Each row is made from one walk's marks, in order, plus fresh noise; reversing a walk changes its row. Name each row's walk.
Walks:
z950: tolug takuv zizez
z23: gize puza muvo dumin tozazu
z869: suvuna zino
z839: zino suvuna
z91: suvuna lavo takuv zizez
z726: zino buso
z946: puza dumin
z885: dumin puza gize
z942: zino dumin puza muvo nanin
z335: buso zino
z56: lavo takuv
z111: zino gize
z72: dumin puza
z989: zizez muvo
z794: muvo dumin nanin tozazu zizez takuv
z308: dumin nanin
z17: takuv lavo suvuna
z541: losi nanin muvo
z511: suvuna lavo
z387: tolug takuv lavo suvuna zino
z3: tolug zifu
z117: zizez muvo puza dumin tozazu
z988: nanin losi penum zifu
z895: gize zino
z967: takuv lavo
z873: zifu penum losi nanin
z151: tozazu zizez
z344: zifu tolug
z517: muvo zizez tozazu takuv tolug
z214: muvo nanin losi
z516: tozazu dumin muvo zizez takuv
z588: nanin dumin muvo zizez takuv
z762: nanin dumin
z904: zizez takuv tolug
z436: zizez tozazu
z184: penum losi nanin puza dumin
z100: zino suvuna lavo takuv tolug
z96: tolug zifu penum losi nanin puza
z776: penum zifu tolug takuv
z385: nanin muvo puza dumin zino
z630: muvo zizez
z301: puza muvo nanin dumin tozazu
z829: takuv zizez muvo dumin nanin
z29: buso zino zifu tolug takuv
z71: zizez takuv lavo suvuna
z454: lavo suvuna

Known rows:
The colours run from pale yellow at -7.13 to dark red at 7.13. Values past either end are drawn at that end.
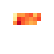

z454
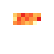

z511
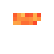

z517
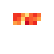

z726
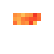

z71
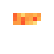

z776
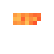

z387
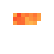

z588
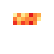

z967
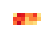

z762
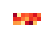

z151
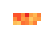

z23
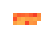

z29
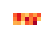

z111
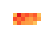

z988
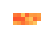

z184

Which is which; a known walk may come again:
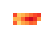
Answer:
z989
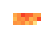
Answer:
z91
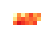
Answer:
z56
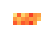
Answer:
z17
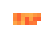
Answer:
z100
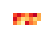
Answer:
z335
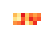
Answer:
z3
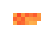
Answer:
z588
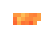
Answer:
z829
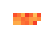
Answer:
z517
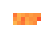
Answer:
z96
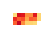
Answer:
z762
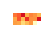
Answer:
z869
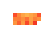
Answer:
z942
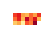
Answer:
z111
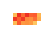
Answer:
z988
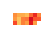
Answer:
z904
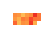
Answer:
z71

